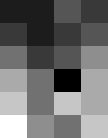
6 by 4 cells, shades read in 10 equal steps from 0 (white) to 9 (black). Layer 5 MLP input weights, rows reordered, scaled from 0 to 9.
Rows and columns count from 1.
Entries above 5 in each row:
4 4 2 1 0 0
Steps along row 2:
up down down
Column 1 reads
8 7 5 3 2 0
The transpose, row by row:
8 7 5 3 2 0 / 8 8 7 5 5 4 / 6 7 6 9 2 5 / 7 6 4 3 3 2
